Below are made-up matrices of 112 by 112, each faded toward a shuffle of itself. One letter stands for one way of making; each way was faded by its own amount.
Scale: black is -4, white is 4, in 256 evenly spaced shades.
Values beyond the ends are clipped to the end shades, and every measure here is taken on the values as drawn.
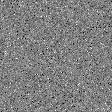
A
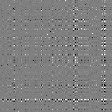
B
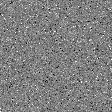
A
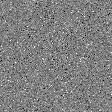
A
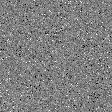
A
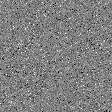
A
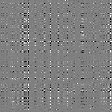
B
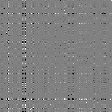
B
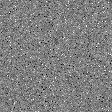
A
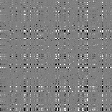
B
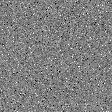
A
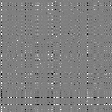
B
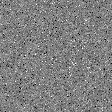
A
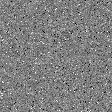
A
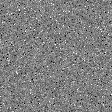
A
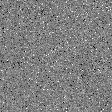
A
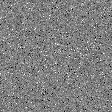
A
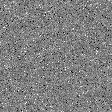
A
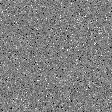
A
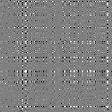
B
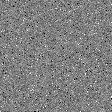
A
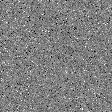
A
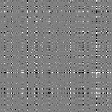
B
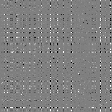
B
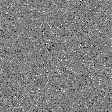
A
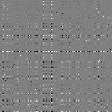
B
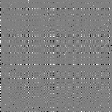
B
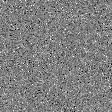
A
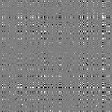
B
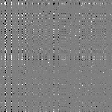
B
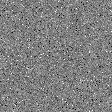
A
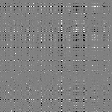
B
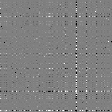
B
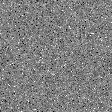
A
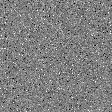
A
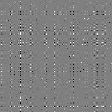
B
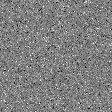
A
